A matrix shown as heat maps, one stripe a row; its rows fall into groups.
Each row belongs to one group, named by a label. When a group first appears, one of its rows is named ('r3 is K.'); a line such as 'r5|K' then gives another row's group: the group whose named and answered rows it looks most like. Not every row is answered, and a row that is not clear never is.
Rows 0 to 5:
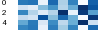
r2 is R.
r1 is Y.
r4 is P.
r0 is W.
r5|W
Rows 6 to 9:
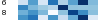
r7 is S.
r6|P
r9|P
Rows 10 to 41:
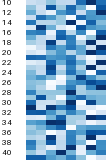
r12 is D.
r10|Y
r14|R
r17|D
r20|Y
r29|S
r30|R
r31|R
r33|Y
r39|R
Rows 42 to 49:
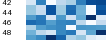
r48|D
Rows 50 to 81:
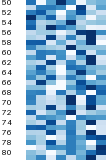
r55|R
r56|Y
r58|P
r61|P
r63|S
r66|S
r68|W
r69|R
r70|R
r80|D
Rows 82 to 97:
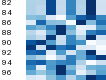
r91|R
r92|P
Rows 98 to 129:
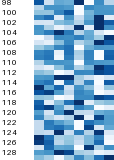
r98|R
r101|P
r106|Y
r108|W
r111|Y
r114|W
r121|R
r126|P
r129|D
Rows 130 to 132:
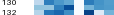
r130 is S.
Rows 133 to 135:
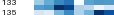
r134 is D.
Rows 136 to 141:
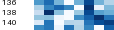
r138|S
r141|W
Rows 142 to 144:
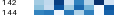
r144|W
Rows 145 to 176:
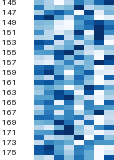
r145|D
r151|R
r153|P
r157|Y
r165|W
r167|P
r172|R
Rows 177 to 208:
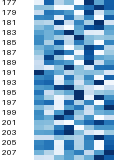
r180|W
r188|S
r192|W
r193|P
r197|W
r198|D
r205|W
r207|D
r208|Y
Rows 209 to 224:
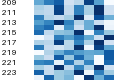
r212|R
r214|P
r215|R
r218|R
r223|R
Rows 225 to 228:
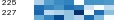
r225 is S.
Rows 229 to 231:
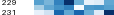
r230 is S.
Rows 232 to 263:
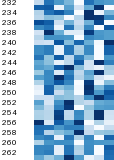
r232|S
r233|P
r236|P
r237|W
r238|S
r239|S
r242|W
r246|P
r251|Y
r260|S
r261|W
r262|W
